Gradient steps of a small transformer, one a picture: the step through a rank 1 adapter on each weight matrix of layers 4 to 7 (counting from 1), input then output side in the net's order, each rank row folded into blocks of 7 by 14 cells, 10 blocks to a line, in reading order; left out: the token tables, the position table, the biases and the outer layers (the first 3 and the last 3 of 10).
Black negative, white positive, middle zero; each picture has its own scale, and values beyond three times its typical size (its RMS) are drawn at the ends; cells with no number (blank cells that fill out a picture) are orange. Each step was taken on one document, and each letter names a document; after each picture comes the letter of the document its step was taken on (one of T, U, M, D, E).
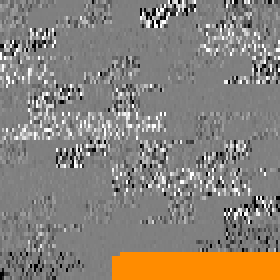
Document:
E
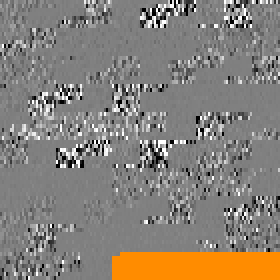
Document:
E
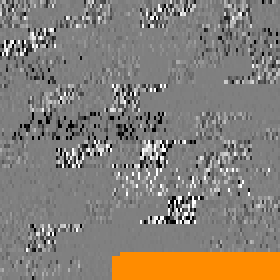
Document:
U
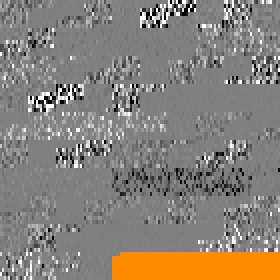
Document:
E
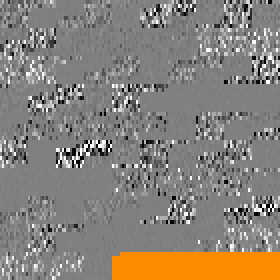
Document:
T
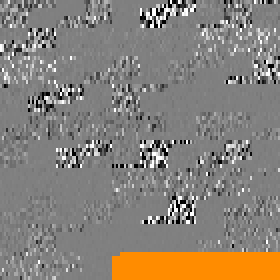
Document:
E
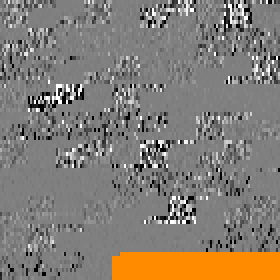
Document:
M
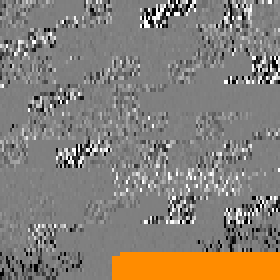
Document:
M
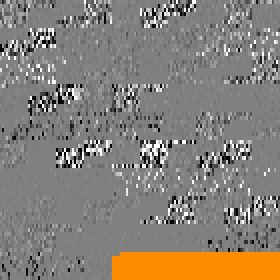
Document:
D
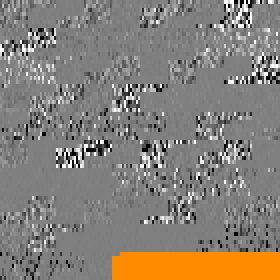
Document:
D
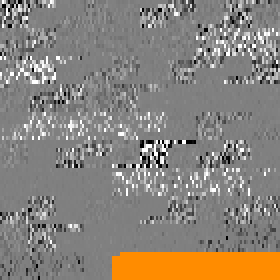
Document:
D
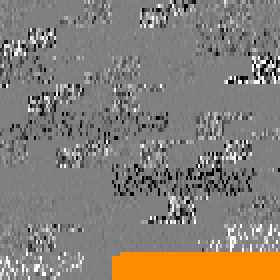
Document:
M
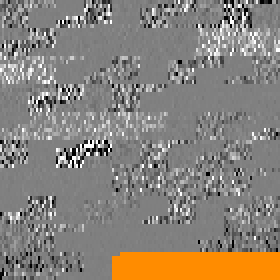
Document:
E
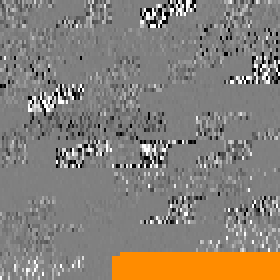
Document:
D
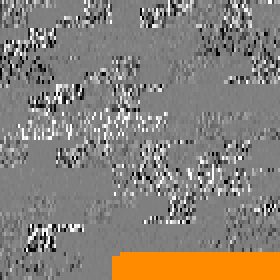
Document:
M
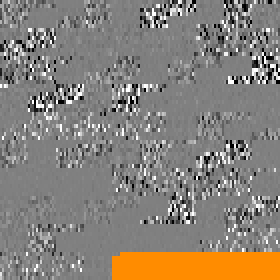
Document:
T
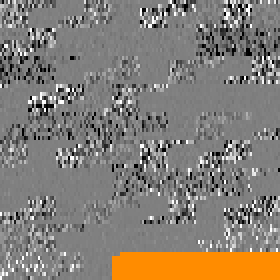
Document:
M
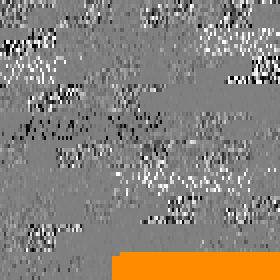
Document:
U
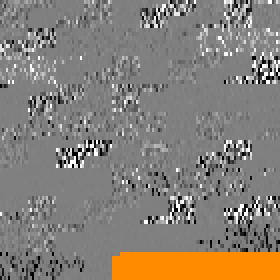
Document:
T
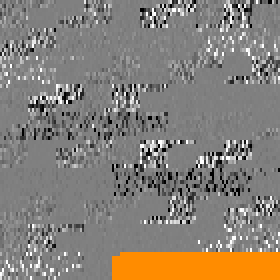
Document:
M
